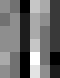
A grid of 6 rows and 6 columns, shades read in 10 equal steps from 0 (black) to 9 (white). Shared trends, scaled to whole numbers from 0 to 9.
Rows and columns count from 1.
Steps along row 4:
same down up down down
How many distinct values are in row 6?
5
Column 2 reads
4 5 5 5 4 4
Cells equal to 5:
9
